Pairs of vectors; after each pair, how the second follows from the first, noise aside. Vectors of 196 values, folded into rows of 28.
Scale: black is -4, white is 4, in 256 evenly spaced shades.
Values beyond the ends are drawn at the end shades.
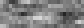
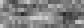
copied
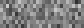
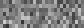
reversed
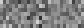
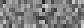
reversed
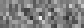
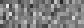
shuffled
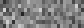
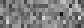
reversed
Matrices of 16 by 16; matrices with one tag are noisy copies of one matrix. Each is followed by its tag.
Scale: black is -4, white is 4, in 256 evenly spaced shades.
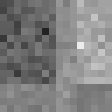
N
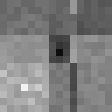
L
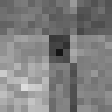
L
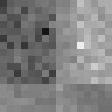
N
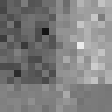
N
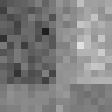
N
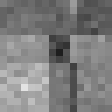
L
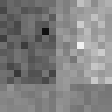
N
